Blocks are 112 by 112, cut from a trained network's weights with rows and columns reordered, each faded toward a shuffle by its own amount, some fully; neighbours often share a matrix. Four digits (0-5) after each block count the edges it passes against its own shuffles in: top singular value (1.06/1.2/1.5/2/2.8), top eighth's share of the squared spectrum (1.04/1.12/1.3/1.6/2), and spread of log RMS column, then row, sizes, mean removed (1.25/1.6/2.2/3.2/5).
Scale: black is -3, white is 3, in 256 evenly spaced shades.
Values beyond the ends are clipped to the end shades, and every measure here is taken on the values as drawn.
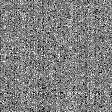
3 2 0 2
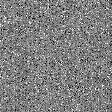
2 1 0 1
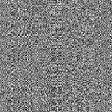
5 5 3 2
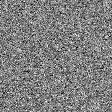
1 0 0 0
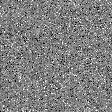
0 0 0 0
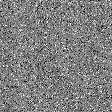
0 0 0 0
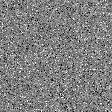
0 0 0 0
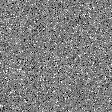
0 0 0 0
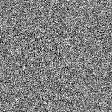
3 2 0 0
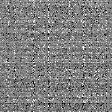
3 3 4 1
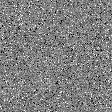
0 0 0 0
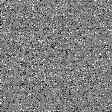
1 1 1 0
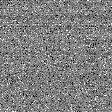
2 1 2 0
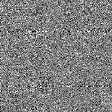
3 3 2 2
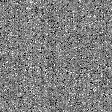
2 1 0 1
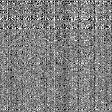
4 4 1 4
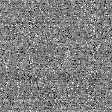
2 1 2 0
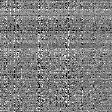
4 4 4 2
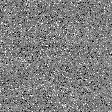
1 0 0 0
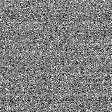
2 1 1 0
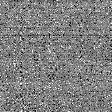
2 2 2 0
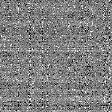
3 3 3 1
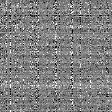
4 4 4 2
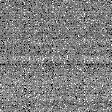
3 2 2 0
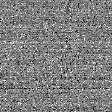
3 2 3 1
